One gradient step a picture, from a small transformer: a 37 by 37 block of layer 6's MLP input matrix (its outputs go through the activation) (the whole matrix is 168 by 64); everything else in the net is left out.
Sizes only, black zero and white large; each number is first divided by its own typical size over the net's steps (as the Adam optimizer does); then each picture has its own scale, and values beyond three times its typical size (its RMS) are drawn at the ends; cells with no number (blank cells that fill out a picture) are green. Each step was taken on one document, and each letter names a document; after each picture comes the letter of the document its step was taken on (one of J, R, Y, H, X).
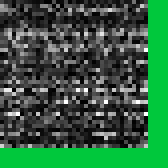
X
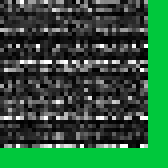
X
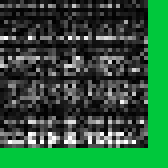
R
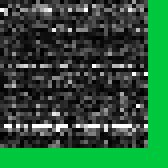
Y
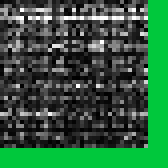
X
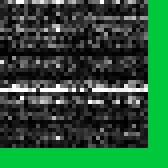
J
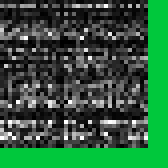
R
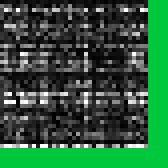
X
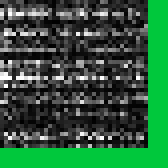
X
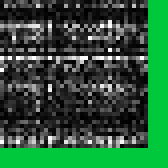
R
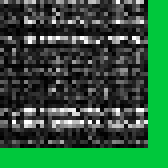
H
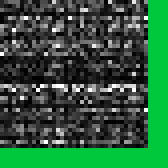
J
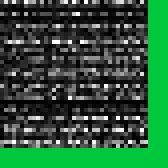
H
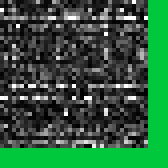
J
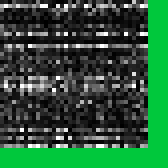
J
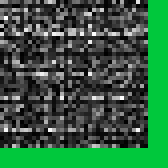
Y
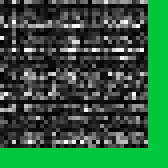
H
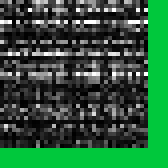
Y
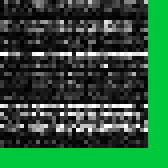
Y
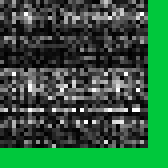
H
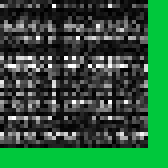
R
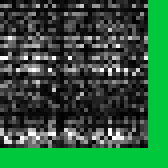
R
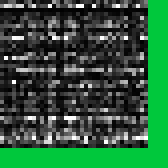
R
